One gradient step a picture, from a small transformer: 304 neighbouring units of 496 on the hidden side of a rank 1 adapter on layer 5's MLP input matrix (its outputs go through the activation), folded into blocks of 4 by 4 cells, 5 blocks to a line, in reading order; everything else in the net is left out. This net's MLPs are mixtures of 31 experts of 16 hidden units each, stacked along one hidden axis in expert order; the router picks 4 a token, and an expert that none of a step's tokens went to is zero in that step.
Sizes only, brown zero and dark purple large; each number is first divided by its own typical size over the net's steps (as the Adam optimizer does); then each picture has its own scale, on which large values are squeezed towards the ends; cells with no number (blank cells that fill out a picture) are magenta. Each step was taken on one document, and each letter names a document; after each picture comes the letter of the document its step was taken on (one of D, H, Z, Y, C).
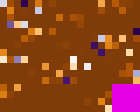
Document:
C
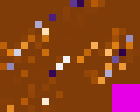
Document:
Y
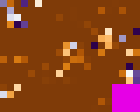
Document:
C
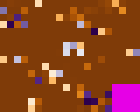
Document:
C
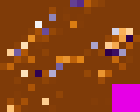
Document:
Y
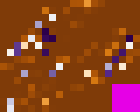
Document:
Y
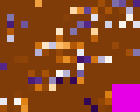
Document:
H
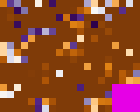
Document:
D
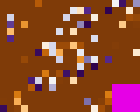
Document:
H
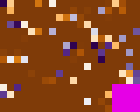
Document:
C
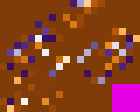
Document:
Y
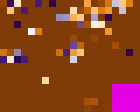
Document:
D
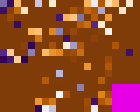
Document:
D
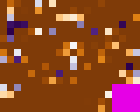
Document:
C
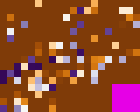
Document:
H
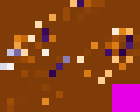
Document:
Y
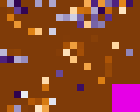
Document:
D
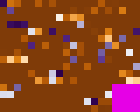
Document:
C
